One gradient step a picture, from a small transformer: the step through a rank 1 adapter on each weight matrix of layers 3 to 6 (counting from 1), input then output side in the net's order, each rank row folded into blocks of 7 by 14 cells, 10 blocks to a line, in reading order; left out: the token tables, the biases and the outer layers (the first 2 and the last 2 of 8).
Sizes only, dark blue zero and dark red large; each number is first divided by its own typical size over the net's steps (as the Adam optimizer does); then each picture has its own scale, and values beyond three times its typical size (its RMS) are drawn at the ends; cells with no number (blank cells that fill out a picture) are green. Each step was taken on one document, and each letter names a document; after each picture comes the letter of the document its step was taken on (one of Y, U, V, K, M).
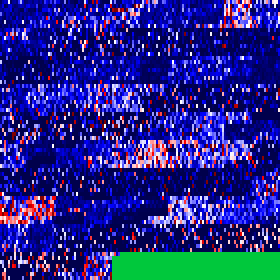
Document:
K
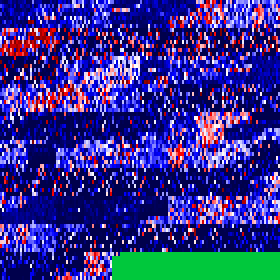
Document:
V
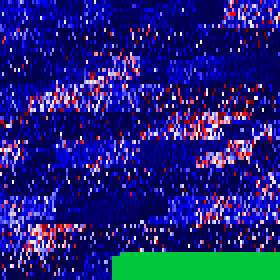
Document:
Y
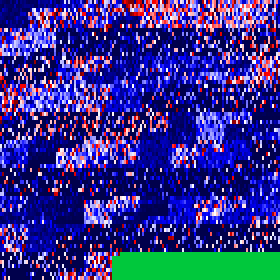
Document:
V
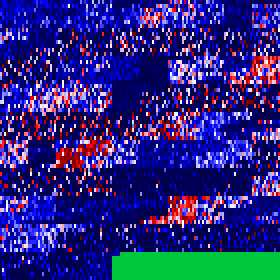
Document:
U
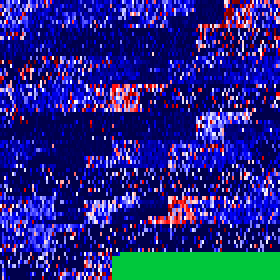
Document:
K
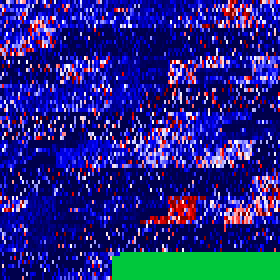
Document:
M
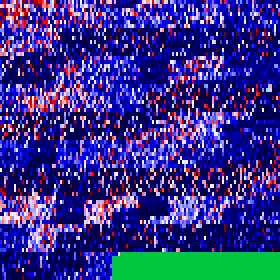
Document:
M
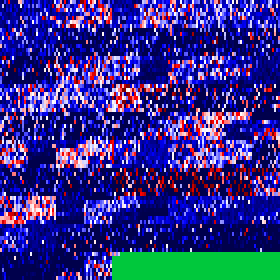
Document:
M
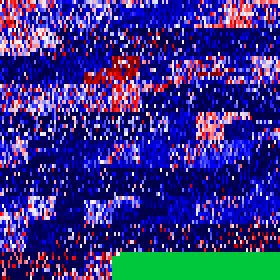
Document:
V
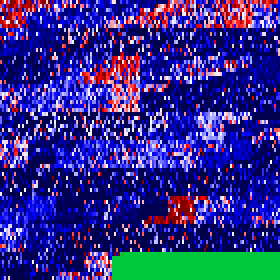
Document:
V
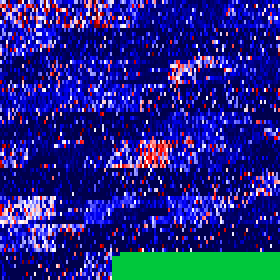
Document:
K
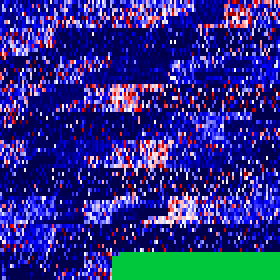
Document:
K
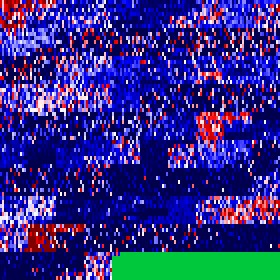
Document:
V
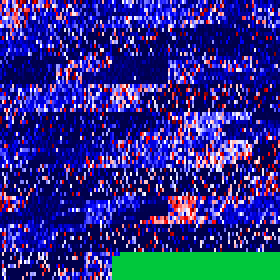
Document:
M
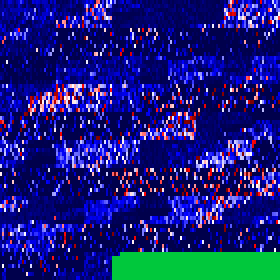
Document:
Y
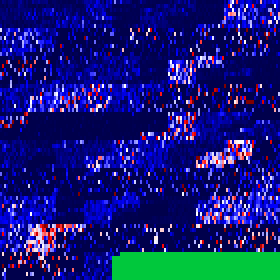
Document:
Y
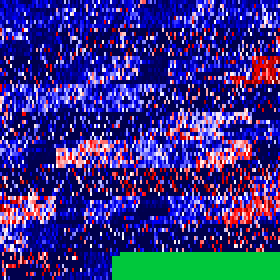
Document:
U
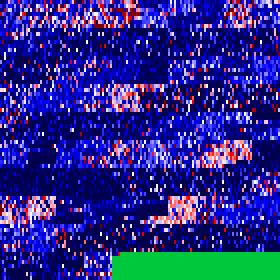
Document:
K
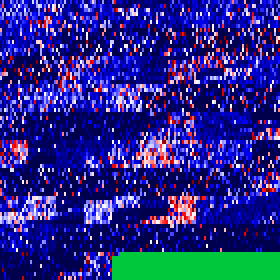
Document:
M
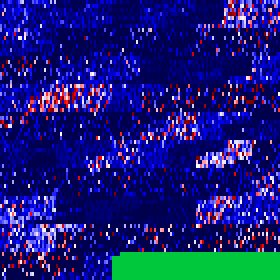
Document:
Y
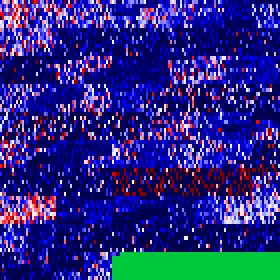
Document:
M
